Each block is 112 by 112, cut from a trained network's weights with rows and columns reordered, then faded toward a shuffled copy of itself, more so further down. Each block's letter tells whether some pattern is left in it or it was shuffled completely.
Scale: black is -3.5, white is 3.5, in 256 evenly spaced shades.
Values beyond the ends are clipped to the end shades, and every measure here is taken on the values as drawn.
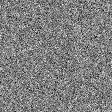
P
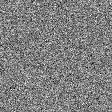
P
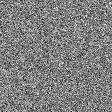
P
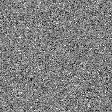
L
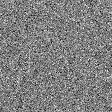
P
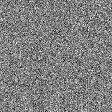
L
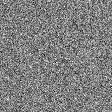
L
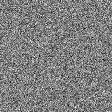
L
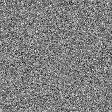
L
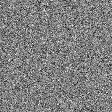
P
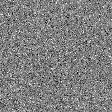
P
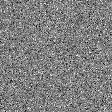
P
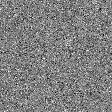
P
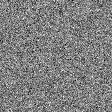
P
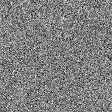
L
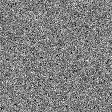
P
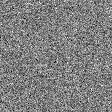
P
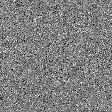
L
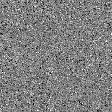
L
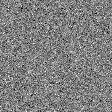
L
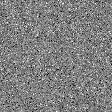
L
